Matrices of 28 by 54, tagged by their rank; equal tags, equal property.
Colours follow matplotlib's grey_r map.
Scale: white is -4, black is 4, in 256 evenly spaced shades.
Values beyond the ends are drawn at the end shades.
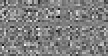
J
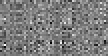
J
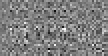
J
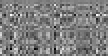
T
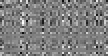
T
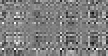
T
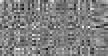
J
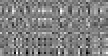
T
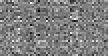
J
